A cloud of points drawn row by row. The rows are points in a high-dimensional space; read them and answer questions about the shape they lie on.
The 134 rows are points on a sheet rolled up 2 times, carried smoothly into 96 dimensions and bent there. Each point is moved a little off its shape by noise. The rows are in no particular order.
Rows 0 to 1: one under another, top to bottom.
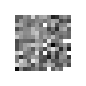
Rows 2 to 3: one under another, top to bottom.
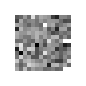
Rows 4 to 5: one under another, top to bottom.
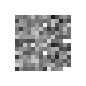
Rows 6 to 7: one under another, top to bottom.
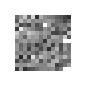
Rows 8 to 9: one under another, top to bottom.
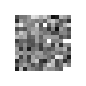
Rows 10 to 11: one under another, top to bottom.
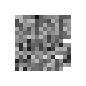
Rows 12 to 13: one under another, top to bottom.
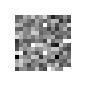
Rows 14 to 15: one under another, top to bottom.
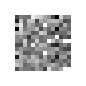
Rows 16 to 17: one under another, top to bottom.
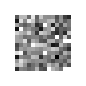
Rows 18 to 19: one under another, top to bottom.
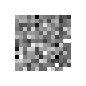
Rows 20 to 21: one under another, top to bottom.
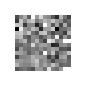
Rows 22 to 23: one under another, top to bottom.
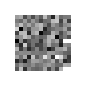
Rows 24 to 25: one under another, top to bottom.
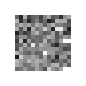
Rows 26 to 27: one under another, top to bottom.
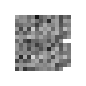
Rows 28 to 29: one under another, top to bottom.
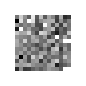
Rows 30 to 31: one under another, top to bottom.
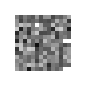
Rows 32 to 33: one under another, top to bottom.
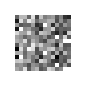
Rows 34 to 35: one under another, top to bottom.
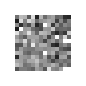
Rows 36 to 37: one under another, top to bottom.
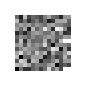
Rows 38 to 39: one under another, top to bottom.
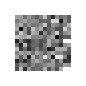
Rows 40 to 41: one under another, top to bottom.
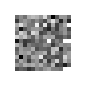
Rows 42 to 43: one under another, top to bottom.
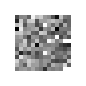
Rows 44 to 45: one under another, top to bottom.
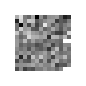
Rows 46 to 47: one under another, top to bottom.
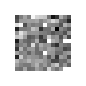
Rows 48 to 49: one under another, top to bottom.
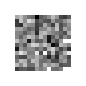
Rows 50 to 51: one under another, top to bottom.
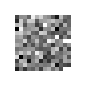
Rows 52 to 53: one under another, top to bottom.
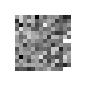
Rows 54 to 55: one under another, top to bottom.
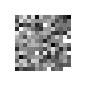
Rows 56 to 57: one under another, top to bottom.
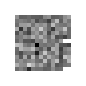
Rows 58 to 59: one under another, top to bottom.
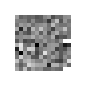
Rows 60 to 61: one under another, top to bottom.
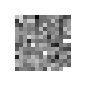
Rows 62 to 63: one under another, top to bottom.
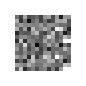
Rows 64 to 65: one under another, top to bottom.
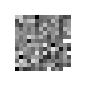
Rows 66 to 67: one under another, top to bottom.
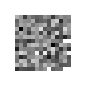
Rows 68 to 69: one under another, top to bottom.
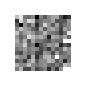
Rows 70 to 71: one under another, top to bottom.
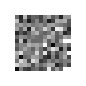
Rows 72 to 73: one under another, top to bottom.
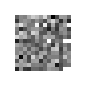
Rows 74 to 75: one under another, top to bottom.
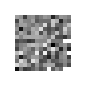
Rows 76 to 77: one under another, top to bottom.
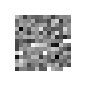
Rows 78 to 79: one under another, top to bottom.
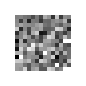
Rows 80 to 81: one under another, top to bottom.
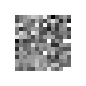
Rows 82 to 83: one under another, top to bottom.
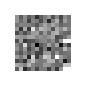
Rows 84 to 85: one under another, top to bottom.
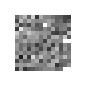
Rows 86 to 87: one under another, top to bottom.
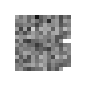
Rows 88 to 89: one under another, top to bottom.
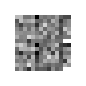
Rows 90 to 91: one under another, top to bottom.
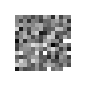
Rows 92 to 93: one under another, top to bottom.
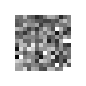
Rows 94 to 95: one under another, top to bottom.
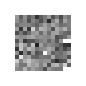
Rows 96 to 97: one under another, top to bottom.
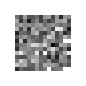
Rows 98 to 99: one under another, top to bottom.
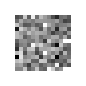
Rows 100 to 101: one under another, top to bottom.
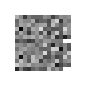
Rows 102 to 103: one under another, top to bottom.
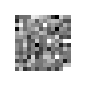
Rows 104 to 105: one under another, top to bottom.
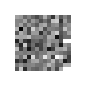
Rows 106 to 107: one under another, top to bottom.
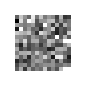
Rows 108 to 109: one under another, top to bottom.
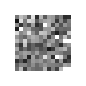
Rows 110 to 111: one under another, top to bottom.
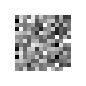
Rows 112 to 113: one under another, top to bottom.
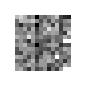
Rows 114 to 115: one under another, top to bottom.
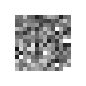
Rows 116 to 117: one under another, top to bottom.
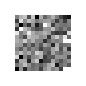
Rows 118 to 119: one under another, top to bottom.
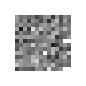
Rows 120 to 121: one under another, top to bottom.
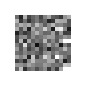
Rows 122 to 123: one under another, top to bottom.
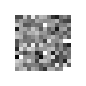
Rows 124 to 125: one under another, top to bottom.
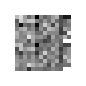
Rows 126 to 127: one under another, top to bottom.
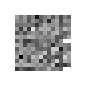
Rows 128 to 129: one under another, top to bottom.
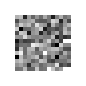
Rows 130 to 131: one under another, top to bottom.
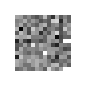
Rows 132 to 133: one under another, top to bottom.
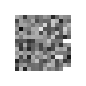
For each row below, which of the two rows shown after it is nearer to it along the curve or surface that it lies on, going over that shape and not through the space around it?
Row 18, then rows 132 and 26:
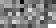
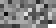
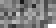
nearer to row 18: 26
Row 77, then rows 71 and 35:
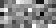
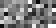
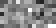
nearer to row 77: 71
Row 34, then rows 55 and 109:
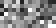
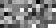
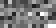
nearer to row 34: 55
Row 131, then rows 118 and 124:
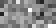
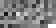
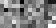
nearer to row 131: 124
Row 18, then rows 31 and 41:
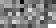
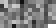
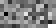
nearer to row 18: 31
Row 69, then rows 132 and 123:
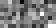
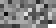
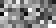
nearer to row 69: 132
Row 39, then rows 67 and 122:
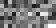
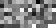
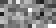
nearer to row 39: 67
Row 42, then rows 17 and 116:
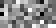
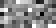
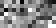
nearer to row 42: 17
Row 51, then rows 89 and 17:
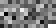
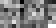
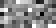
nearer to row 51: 17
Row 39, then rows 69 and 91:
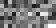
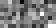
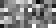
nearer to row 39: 69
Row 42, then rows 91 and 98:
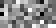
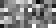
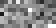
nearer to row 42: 91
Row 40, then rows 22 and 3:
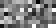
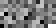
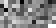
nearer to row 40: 22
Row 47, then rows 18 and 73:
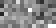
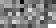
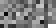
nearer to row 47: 73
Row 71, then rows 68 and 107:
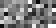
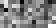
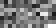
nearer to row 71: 107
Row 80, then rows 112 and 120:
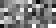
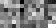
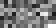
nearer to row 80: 120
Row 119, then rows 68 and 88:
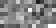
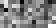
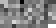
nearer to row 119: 68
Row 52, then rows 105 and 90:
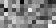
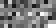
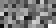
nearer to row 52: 105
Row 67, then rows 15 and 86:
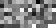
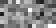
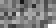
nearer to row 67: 15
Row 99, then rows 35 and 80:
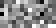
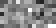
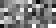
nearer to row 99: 80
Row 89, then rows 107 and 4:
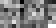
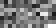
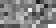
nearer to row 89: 107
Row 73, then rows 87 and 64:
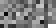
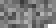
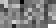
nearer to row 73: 87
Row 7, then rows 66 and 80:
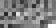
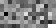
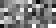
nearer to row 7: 66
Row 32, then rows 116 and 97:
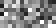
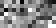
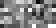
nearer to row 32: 116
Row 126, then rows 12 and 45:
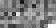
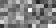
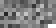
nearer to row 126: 45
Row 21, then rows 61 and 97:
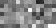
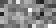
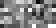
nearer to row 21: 61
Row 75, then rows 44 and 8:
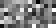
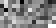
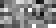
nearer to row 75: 8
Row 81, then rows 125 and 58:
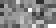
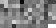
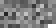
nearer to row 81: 58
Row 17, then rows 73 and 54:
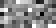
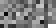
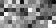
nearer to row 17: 54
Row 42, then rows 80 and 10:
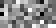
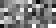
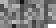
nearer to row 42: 80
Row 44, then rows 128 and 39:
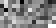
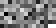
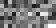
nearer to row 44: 39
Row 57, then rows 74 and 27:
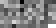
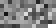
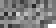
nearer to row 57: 27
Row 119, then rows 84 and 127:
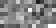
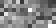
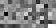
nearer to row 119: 127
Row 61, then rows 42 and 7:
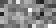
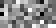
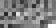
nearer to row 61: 7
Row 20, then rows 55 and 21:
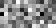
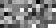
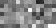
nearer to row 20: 55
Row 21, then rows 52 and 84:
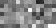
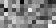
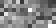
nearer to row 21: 84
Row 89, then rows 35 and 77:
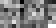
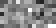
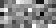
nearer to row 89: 35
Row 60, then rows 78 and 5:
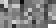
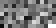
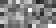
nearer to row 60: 5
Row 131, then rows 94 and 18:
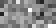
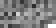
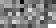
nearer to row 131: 94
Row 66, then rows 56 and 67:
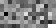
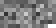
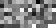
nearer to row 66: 56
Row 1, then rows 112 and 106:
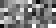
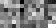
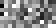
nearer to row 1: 106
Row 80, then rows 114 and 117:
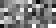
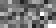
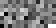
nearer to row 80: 117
